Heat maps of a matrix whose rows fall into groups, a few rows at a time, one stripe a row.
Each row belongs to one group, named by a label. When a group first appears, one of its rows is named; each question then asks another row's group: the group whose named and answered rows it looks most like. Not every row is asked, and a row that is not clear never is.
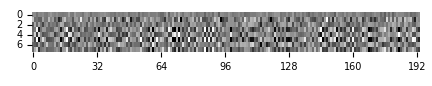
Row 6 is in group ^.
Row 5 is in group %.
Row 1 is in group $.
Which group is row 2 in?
^
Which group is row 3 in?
%
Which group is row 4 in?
^
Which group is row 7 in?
%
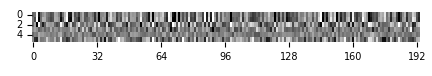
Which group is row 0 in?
%
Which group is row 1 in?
%
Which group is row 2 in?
^
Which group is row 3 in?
$
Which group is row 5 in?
^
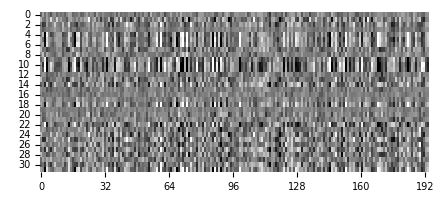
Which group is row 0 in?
^
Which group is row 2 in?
^
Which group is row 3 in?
^
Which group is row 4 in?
^
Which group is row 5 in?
^
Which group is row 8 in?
^
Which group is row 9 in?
%
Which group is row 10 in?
%
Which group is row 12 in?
$
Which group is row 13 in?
$
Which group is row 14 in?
^
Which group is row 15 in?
$
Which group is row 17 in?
^
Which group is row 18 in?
^
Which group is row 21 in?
^
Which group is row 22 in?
%
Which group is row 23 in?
$
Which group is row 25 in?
^
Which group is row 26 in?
$
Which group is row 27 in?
^
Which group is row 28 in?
$
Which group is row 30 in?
^
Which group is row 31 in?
^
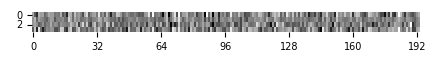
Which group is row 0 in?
^
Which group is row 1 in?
^
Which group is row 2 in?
$
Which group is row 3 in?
^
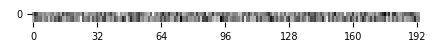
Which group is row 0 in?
^
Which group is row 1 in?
$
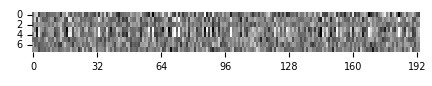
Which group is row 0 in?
%
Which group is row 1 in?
^
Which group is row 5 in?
^
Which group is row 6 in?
$
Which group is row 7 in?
$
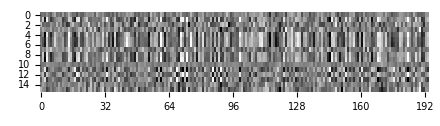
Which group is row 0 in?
^
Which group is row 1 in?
^
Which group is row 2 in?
$
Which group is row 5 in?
^
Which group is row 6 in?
^
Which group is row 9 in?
^
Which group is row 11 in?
%
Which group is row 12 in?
^
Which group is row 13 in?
%
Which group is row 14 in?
$
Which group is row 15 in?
$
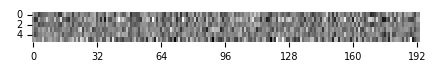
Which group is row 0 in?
$
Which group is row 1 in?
^
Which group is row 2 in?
$
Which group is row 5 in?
$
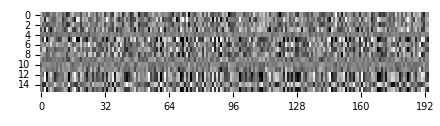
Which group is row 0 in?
$
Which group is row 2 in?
$
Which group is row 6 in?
$
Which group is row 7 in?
%
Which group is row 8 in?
$
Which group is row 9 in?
$
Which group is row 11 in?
$
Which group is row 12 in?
%
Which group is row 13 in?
%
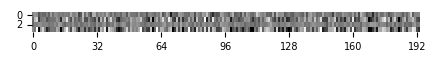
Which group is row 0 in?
$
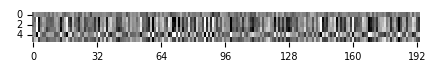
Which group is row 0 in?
$
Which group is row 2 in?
%
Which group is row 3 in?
%
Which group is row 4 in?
^
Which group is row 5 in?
%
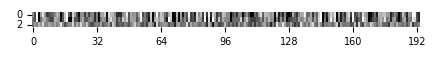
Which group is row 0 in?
%
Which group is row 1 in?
%
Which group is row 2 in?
$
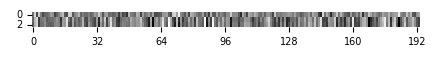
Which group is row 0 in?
^
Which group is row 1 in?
%
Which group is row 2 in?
%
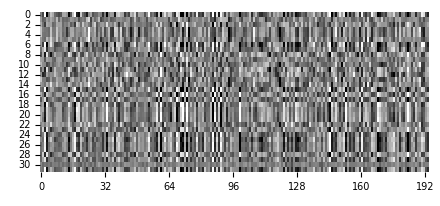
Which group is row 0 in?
%
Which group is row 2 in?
^
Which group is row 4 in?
$
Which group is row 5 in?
$
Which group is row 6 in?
%
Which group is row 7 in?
%
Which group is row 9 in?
^
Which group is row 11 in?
^
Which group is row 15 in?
%
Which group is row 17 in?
%
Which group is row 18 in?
^
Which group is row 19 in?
^
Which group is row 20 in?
^
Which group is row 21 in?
^
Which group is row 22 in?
$
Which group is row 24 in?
%
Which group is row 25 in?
%
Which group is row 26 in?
%
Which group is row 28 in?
^
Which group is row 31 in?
%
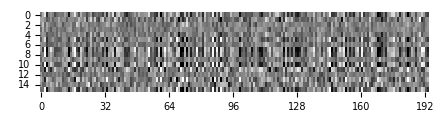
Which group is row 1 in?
$
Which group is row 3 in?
^
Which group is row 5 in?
%
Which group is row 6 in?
$
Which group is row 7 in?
%
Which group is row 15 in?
%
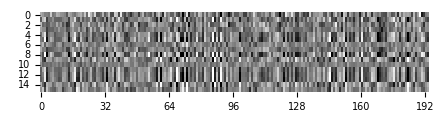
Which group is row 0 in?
$
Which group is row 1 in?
%
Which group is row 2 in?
$
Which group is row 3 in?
$
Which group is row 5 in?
%
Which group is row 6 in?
^
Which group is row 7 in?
$
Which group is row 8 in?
%
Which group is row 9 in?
^
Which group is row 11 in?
%
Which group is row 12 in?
%
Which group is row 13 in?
%
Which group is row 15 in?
^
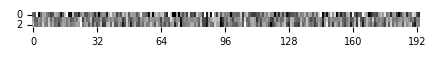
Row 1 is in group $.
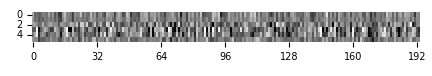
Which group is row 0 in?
$
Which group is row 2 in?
$
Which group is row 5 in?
$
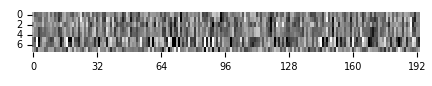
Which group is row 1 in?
$
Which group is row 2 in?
$
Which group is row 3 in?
$
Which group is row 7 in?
^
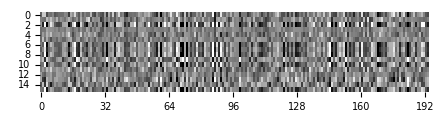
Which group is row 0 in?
%
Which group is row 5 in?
^
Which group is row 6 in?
%
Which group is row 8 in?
%
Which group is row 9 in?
^
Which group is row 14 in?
^
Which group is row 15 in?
%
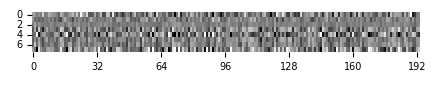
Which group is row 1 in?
$
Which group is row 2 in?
^
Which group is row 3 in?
^
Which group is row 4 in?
%
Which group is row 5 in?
^
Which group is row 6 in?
^
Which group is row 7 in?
^
